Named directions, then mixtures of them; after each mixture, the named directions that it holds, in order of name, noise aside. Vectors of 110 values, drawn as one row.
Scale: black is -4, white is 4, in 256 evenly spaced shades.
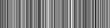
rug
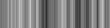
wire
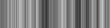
wire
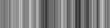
wire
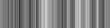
wire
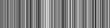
rug, wire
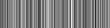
rug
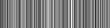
rug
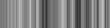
wire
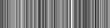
rug, wire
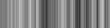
wire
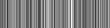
rug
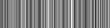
rug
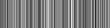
rug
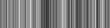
rug, wire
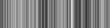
rug, wire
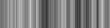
wire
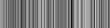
rug, wire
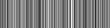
rug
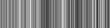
rug, wire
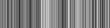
rug, wire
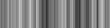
wire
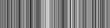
rug, wire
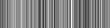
rug, wire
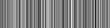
rug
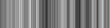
wire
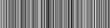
rug
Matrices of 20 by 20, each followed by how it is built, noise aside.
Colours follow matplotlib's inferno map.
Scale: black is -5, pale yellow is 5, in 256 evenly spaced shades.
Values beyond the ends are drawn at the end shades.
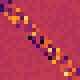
banded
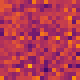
low rank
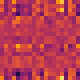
low rank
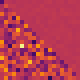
lower triangular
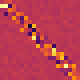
banded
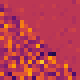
lower triangular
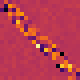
banded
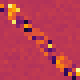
banded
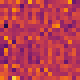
low rank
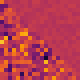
lower triangular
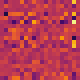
low rank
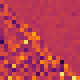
lower triangular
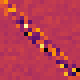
banded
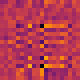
low rank
